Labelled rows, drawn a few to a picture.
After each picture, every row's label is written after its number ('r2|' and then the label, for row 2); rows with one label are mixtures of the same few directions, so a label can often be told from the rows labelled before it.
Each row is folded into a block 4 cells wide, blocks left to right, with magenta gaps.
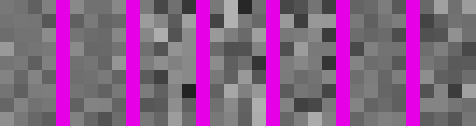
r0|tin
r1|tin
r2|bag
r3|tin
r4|tin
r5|tin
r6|bag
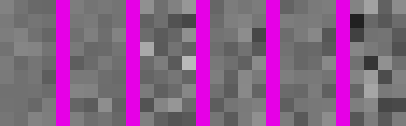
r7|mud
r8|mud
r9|tin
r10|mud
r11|mud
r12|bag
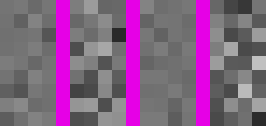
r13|mud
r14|mud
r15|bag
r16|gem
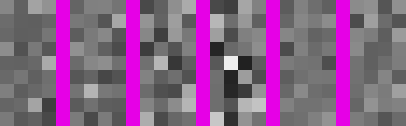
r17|tin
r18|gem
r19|bag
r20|bag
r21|tin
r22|tin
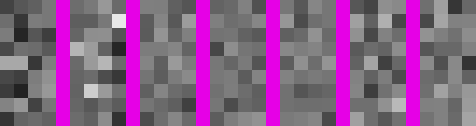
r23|mud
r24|gem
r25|bag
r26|tin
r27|tin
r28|bag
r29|tin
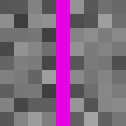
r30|tin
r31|gem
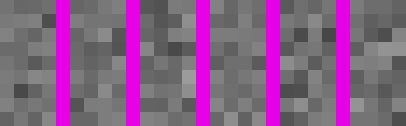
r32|gem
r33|mud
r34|mud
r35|gem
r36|mud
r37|mud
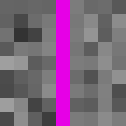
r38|mud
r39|bag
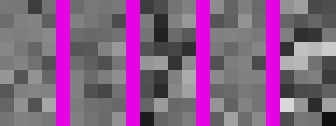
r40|tin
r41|gem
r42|mud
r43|gem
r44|mud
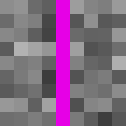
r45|mud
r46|tin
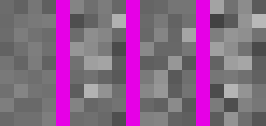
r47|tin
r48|gem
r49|mud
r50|gem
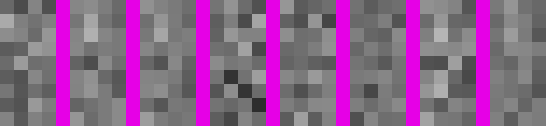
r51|bag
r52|mud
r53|mud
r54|bag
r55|gem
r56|gem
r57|mud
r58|mud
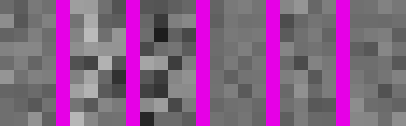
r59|tin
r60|mud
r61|mud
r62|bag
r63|bag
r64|gem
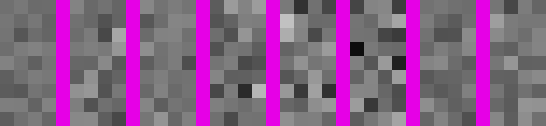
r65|mud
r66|mud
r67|gem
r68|bag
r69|bag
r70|tin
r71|mud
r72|bag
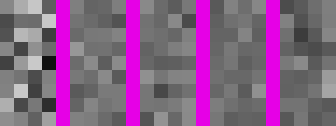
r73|gem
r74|tin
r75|gem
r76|bag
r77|mud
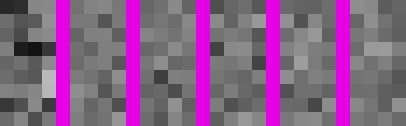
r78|mud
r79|gem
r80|bag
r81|tin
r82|tin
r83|mud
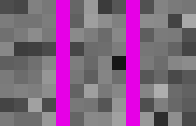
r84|mud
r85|tin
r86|gem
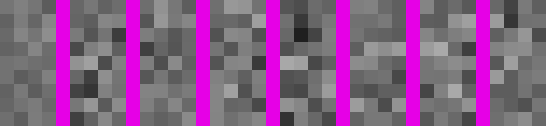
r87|bag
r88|mud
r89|tin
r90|gem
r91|mud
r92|mud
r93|gem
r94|tin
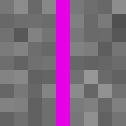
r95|bag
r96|bag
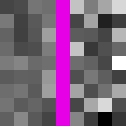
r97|mud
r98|tin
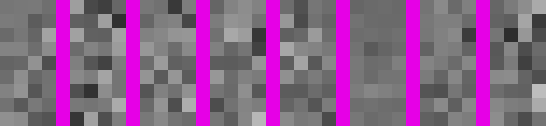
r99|mud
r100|gem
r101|tin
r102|mud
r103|tin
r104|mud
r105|mud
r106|bag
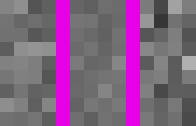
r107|mud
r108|gem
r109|tin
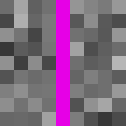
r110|tin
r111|tin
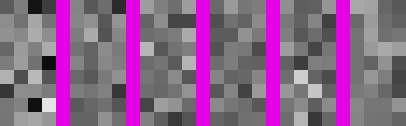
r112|tin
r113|bag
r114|tin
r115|bag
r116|bag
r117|mud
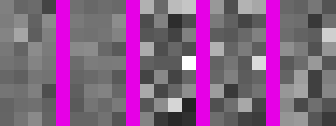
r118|bag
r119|gem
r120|tin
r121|tin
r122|mud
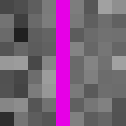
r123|mud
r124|tin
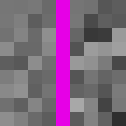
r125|mud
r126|mud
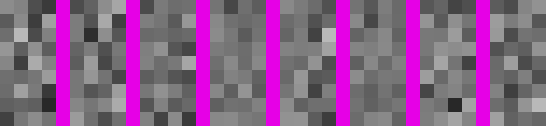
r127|bag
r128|bag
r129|gem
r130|bag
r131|mud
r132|tin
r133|tin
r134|bag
